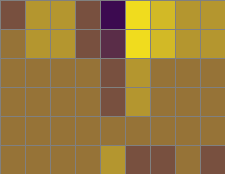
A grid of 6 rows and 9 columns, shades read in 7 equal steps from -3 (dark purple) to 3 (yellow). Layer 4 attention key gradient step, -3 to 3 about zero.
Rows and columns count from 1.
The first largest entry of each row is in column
6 6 6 6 1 5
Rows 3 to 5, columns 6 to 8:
1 0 0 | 1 0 0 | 0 0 0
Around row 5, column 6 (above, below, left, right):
1 -1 0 0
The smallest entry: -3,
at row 1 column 5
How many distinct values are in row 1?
5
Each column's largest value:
0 1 1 0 1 3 2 1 1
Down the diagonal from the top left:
-1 1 0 0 0 -1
